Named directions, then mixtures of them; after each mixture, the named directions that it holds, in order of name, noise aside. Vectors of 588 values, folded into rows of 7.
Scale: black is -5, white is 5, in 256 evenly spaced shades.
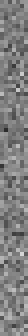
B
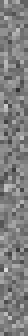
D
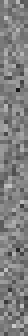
B, D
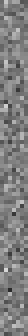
D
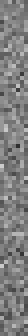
B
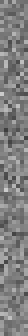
B, D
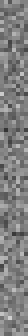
B, D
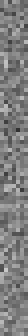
B, D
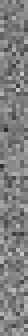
B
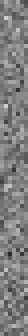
B, D
